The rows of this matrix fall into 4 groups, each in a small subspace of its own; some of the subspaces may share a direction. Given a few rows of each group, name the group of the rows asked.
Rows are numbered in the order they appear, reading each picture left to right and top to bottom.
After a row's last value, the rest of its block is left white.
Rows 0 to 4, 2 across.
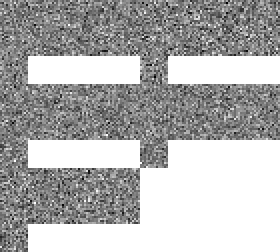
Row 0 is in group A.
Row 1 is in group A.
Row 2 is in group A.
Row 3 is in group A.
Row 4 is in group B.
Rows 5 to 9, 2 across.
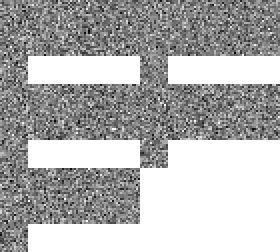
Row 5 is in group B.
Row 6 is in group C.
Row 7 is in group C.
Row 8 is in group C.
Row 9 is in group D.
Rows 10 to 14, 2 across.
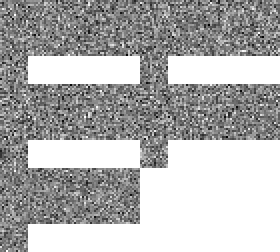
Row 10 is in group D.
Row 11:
A
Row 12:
D
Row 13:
D
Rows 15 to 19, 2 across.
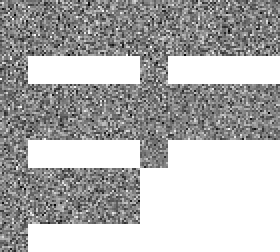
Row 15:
D
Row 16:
B
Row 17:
B
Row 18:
C
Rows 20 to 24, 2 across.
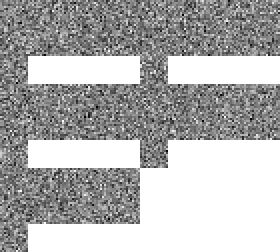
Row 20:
B
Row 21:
D
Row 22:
D
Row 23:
C
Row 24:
B
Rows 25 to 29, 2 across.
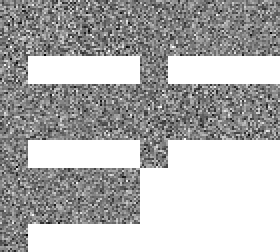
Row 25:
B
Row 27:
B
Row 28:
B
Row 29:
C
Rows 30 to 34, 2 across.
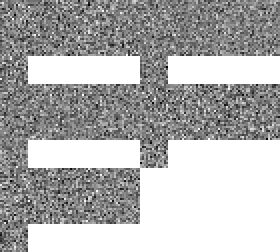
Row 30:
D
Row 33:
D
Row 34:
D
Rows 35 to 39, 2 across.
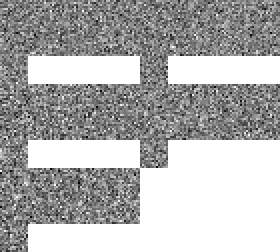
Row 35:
B
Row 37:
D
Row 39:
A
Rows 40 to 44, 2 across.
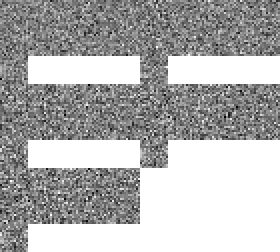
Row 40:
A
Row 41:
C
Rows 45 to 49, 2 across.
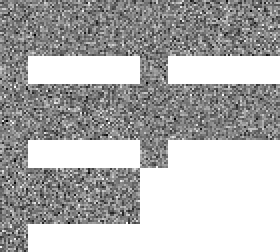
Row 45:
B
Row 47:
A
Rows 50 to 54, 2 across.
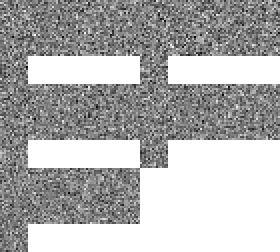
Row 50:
C
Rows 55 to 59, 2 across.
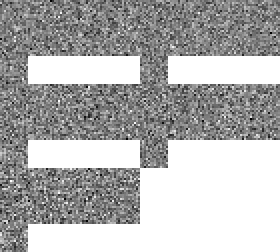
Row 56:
C
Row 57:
A
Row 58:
C
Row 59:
D
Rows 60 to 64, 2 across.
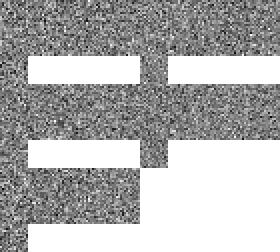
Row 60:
D
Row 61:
C
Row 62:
C
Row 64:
A
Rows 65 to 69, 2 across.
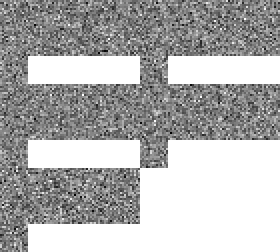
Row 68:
A
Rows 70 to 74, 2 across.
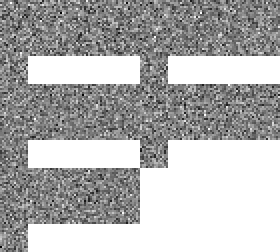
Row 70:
A
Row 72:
B
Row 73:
D
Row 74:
A
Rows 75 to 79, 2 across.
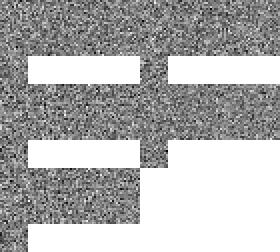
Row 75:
C
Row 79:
D
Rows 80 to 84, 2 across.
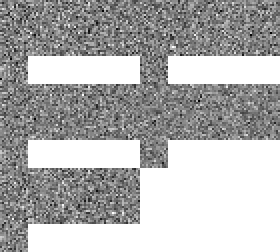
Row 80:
C
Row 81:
C
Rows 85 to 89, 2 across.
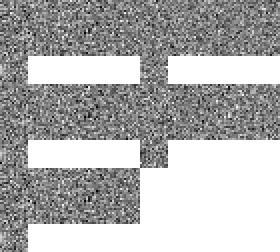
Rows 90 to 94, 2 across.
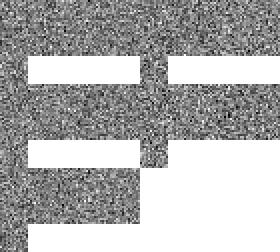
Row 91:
B
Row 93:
B
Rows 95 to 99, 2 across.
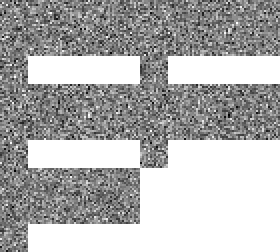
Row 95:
A
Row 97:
B
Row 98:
B
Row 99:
A
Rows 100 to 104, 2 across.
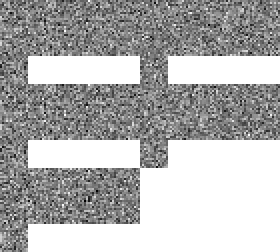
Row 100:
D
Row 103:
B
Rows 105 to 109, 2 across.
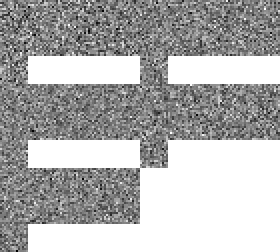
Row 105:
A
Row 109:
B
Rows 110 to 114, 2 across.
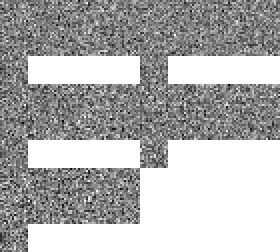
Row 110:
A
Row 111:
B
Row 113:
D
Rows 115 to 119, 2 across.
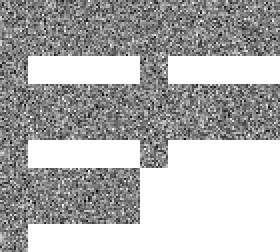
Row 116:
A
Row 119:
D
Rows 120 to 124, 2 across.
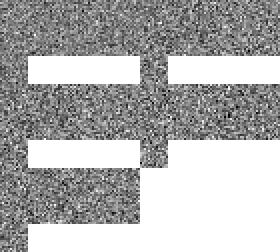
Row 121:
B
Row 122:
B
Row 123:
B
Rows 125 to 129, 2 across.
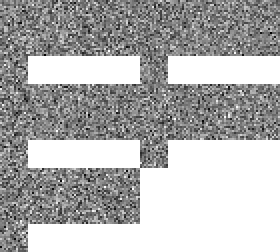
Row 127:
A
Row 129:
A
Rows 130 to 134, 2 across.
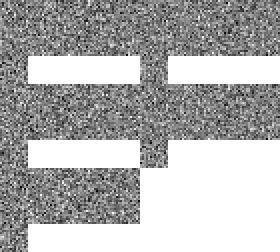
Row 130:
D
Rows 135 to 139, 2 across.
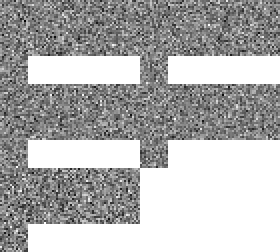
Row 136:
A
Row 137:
B
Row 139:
B
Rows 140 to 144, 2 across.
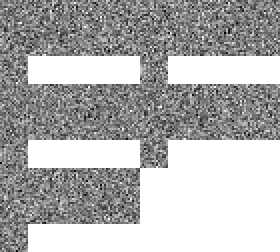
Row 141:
D
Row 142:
A
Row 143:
B
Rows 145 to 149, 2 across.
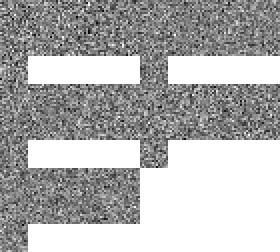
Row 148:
B
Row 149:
A
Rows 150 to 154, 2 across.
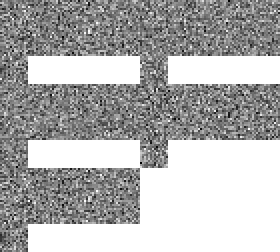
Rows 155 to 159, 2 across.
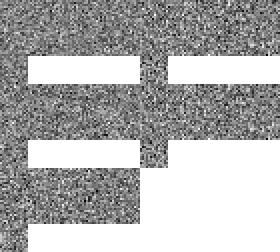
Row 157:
A
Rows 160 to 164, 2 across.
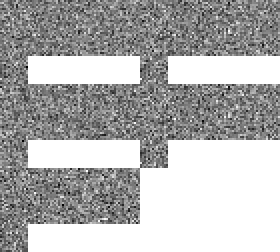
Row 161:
A
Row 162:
A
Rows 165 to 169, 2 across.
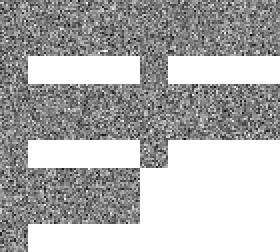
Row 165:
A
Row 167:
A
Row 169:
D
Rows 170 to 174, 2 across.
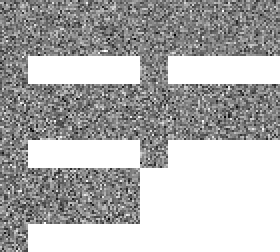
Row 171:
B
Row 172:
C
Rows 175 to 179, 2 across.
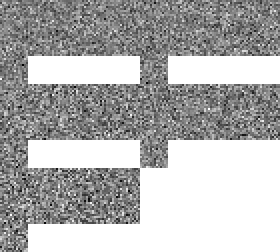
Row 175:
A
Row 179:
B
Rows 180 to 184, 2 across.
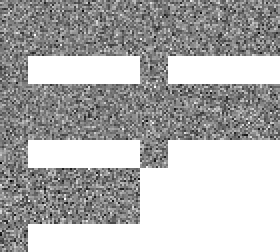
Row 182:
A
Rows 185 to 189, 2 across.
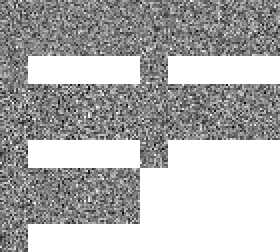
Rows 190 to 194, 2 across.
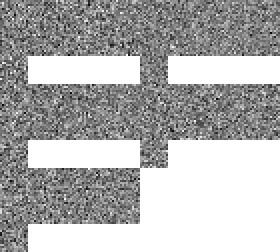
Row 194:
D
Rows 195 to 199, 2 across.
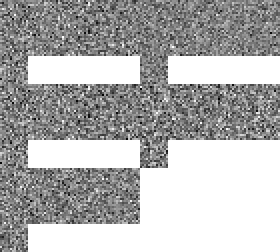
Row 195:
D
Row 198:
A
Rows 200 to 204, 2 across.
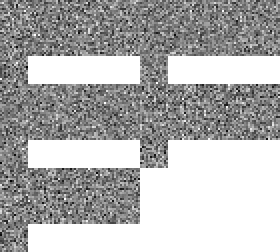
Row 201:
B
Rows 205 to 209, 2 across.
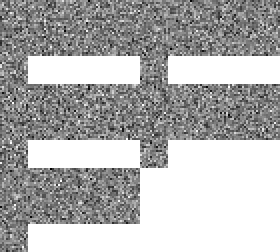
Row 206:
A
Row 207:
D
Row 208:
A
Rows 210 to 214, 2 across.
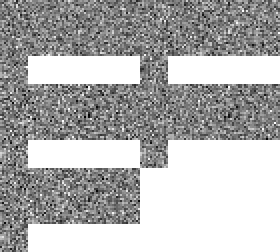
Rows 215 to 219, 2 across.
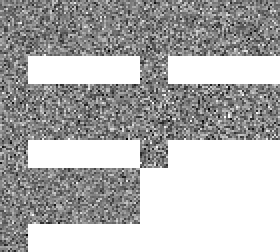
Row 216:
A
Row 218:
B
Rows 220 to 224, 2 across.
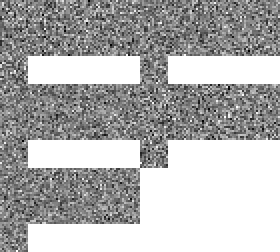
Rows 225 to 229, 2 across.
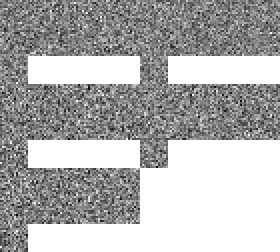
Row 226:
C
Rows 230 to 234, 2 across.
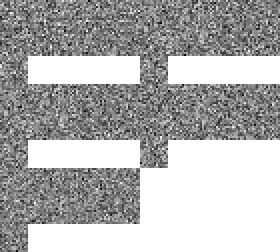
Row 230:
D
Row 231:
B
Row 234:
B
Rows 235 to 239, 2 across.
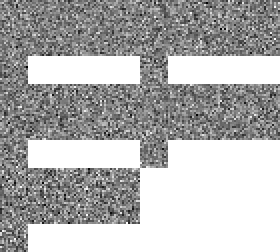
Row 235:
C
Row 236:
A
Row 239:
D
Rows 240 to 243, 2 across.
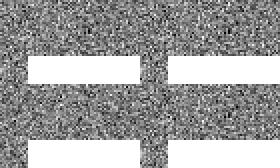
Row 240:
B
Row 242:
A
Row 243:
D
